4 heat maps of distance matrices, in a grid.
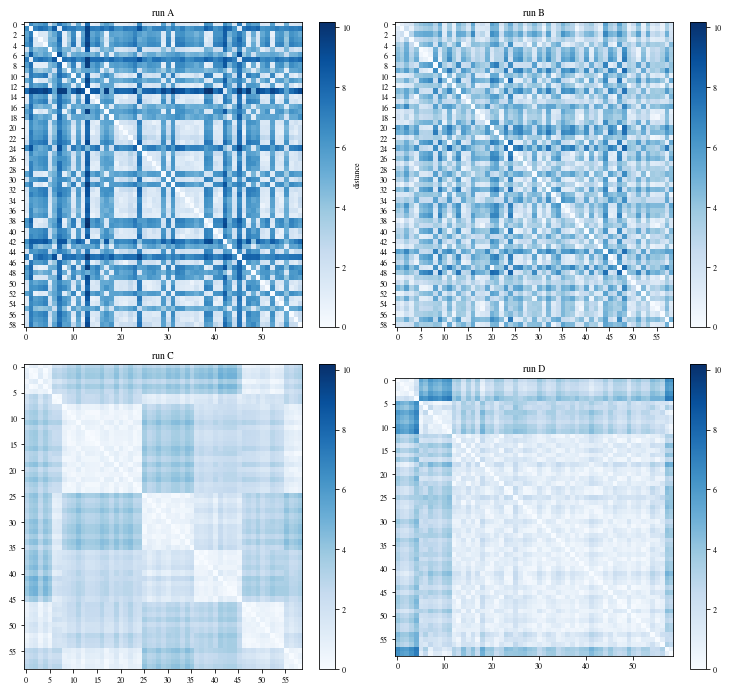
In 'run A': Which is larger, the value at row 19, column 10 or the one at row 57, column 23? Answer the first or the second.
the first
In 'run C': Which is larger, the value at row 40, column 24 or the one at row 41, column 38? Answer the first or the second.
the first
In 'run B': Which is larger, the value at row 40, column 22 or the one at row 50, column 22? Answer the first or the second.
the first
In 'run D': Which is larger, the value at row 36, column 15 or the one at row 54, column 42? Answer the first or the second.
the second
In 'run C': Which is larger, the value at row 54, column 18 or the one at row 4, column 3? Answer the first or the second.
the first
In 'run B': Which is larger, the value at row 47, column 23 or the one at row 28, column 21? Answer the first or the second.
the first
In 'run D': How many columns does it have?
59
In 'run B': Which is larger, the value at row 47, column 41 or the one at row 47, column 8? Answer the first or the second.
the second
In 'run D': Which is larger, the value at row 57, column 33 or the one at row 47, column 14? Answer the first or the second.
the first
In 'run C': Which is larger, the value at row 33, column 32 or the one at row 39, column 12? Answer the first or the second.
the second
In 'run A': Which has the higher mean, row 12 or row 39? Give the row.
39
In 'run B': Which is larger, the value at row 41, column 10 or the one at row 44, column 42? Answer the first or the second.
the second
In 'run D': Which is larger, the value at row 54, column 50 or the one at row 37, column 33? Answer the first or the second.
the first
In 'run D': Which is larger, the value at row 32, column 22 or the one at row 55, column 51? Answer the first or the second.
the first
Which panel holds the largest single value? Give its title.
run A
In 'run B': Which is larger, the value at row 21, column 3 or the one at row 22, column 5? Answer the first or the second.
the first
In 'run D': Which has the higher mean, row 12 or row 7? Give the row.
7
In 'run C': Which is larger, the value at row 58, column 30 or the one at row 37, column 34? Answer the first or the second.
the first
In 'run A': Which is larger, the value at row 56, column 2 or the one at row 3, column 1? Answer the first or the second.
the second
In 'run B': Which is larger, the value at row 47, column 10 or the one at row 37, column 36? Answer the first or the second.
the first
